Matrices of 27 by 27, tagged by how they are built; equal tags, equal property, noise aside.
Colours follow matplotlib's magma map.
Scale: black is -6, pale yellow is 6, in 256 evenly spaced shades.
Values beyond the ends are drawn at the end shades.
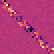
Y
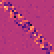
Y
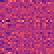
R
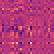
R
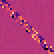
Y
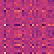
R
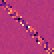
Y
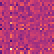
R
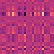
R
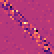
Y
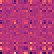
R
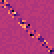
Y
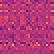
R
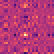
R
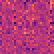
R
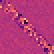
Y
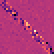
Y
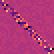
Y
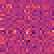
R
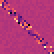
Y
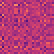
R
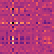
R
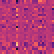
R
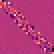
Y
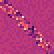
Y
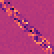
Y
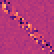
Y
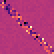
Y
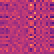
R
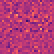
R
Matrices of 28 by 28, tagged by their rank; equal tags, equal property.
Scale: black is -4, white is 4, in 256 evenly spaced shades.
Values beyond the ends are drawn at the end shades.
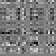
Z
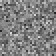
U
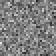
U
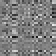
Z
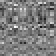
Z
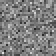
U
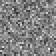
U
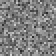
U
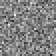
U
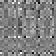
Z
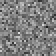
U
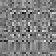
Z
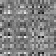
Z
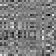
Z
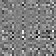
Z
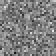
U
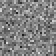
U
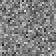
U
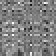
Z
